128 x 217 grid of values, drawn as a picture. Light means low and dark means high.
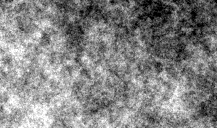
Ninth with the lowest average: bottom left. Grain: blotchy. Slope: up to the top right. Ninth with the highest average: top right.
